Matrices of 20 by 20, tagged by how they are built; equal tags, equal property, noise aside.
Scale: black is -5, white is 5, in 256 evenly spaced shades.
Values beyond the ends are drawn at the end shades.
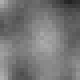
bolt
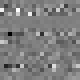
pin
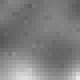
bolt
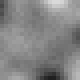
bolt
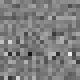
pin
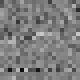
pin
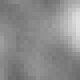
bolt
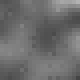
bolt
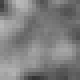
bolt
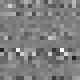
pin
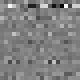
pin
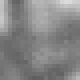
bolt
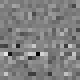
pin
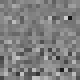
pin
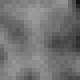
bolt
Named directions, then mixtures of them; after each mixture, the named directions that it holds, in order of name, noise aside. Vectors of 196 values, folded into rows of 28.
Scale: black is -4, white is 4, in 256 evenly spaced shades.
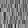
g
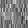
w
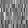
g, w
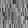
w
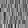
g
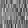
g, w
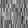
w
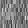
g, w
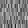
g, w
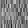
g, w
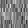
w
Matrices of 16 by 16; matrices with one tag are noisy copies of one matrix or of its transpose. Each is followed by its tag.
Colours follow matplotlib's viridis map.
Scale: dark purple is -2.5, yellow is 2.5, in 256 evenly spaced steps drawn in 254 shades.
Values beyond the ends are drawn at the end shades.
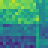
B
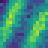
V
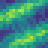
V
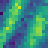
V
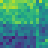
B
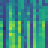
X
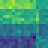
B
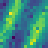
V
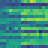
X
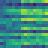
X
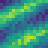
V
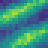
V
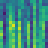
X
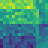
B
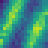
V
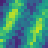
V
